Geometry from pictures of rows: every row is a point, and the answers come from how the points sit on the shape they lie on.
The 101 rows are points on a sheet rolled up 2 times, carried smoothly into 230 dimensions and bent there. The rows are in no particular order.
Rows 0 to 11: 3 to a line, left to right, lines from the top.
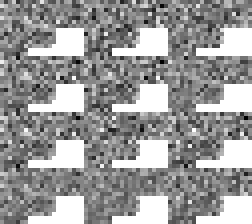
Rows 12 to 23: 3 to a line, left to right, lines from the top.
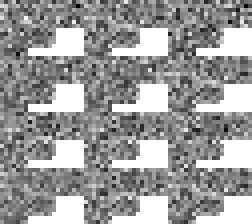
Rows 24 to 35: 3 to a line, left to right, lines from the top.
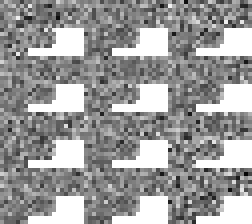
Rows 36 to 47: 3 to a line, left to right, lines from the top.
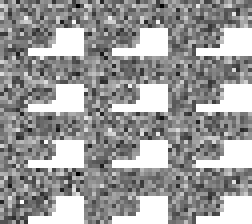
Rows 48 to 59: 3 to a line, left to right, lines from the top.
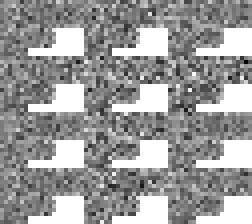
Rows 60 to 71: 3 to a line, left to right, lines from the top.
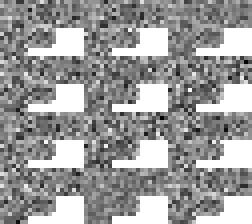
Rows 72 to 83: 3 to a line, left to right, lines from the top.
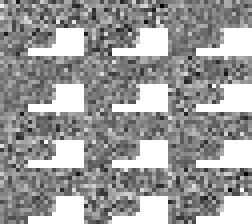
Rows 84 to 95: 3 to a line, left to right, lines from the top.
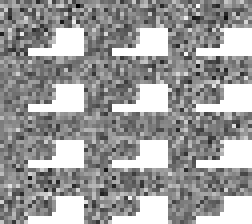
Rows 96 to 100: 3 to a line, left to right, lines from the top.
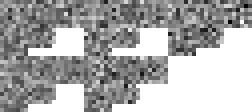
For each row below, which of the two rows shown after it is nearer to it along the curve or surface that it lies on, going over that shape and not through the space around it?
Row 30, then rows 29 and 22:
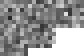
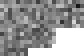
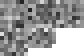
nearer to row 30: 29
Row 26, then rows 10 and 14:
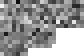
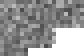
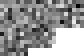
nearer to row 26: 14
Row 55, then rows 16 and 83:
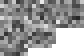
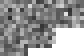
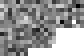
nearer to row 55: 83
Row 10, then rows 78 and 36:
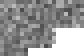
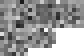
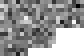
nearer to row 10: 78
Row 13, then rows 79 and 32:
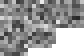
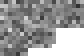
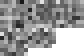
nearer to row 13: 32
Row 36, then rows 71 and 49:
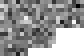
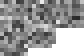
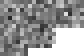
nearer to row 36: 71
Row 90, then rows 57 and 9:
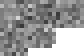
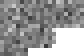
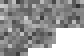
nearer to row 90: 57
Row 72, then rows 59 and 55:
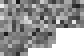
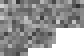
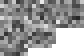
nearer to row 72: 55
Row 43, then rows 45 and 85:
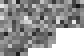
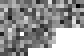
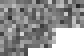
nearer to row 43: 45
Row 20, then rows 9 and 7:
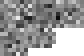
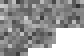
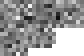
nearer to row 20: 7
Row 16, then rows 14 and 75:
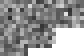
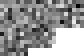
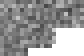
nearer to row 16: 75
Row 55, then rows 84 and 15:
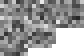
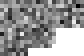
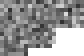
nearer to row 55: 84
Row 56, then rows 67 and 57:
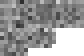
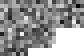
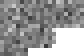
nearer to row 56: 57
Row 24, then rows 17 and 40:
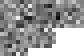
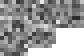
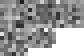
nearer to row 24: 40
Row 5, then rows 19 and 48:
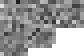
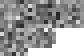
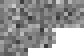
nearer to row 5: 48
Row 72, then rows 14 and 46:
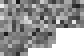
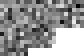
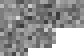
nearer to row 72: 14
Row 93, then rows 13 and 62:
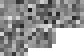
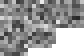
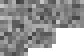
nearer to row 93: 13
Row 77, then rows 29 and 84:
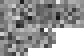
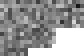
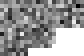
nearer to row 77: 29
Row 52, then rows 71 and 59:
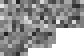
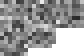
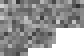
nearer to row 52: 71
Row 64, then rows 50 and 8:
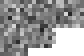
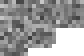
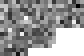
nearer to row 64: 50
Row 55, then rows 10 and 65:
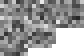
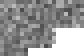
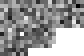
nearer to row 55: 65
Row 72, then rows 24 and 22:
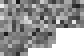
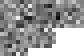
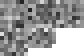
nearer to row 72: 22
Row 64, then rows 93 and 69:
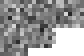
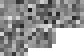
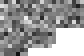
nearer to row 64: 93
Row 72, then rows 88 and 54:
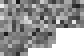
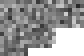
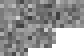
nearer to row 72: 88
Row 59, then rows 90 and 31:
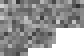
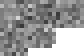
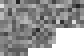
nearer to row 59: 31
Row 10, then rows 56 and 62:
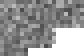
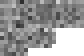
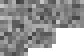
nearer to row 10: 56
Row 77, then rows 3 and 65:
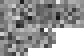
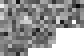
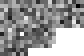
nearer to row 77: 3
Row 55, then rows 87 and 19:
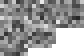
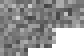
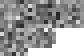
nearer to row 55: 19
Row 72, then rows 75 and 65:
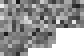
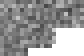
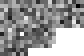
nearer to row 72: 65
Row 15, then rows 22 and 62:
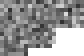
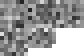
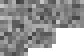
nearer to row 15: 62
